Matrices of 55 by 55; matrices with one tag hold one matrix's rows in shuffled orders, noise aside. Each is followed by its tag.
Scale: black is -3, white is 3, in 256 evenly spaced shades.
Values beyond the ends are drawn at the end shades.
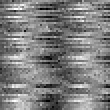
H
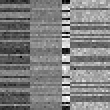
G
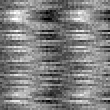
H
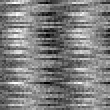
H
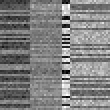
G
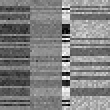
G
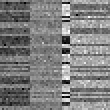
G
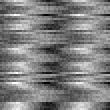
H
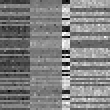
G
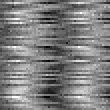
H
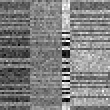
G
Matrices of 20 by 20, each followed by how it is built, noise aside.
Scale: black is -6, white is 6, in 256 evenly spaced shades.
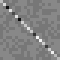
diagonal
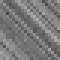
Toeplitz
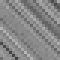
Toeplitz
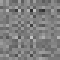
low rank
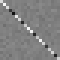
diagonal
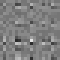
low rank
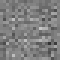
low rank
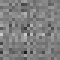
low rank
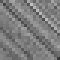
Toeplitz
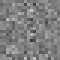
low rank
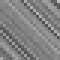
Toeplitz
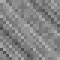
Toeplitz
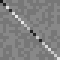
diagonal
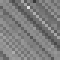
Toeplitz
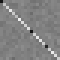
diagonal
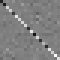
diagonal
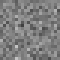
low rank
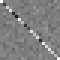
diagonal
